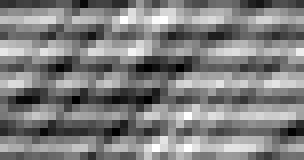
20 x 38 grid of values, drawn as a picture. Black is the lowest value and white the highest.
Ninth with the lowest average: centre. Stripes: horizontal, repeating 5 times. Average level on the scale: 50%. Slope: none.
